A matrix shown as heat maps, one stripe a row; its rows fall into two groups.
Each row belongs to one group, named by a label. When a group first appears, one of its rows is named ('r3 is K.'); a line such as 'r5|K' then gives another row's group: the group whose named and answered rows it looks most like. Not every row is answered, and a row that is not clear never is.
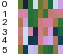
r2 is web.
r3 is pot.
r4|web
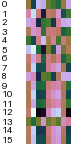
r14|web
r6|pot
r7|web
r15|web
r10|web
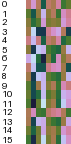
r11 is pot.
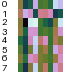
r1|pot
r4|pot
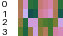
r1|web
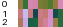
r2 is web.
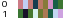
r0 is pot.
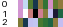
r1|pot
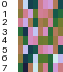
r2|pot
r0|web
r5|web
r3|pot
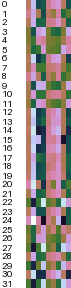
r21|web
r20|pot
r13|web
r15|pot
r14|web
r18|web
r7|web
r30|web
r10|web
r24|pot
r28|web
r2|web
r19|web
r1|pot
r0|web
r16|web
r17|web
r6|web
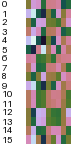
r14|web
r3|pot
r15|pot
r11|web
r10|web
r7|web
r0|pot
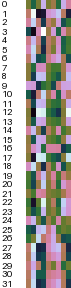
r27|web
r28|web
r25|pot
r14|pot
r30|web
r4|pot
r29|pot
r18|pot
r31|web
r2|pot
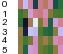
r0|pot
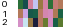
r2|pot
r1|web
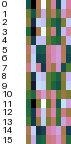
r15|web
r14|web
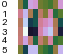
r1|pot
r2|web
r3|web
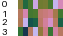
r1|web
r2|web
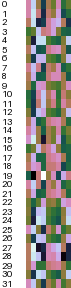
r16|pot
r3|pot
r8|web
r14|pot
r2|web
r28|pot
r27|web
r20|pot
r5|web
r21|web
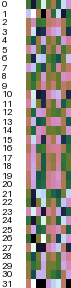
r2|web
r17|pot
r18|pot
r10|web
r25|web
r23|pot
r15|pot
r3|web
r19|web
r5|pot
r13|web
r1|pot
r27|web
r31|web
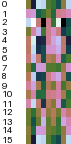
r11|pot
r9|pot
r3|pot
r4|web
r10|web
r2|pot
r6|pot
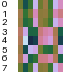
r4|web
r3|web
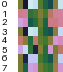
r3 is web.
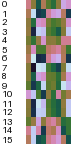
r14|pot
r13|pot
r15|web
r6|web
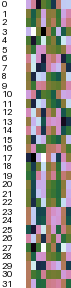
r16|web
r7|web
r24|web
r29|web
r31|web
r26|pot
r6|pot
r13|pot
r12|pot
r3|pot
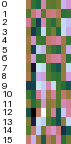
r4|web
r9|pot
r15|pot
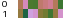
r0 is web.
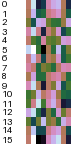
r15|web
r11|pot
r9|pot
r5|pot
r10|pot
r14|web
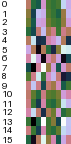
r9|pot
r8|pot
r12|pot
